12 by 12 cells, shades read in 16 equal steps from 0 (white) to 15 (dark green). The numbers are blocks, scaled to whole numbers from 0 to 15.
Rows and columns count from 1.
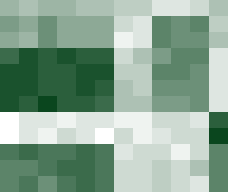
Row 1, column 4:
6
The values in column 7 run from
1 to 5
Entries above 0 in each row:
12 12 12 12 12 12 12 11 10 12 12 12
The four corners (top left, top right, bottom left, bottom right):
6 5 10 10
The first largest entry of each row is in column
1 9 9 2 1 1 3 12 12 2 4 5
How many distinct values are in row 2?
7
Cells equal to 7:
8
